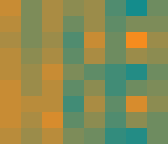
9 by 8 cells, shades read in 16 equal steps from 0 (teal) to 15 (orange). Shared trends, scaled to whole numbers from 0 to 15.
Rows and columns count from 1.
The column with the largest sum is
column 1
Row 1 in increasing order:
0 4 6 7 8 9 10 12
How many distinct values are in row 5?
8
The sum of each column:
102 77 97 50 77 38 60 63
